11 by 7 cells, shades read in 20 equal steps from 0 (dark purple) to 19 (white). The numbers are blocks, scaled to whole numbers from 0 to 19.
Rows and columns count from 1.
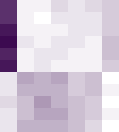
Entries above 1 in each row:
7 7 6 6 7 6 7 7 7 7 7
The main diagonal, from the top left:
3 18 18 17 18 18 19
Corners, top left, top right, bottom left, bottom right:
3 15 17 19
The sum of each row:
103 106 104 101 104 105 102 103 102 102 105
